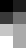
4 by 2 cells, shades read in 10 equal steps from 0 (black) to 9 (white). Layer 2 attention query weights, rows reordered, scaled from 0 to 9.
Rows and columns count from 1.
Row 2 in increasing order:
2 4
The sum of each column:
18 17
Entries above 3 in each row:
0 1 2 2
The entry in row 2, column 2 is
4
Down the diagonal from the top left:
0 4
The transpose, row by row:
0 2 7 9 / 1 4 6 6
